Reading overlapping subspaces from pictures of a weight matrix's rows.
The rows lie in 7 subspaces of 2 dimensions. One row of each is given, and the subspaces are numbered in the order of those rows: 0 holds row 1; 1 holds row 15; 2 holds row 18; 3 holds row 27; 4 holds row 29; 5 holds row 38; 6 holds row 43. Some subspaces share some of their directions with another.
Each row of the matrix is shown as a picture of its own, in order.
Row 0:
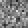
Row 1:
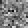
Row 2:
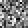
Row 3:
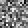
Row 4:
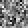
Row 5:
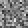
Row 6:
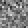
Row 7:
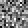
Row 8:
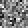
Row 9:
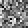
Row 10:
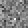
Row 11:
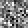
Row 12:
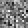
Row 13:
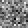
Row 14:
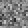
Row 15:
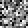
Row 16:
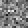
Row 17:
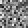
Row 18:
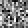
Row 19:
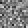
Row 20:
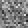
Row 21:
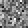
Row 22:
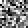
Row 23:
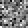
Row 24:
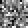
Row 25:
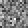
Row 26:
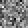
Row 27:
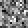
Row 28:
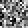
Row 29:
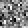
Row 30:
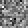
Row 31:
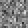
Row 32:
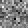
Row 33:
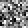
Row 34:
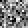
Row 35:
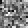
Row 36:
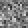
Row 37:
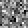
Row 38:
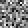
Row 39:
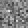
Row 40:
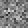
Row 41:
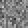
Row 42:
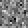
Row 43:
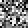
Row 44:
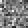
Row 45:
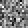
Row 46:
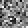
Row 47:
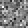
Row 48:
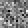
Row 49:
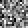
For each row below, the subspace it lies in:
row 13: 6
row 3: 5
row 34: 1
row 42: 3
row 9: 5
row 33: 4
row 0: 1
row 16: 0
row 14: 4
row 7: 5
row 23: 1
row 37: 3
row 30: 1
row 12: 2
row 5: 6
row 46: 5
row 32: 6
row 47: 1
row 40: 0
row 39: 2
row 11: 2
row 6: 4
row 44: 0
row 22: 4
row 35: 0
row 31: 3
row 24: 0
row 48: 2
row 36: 4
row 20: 6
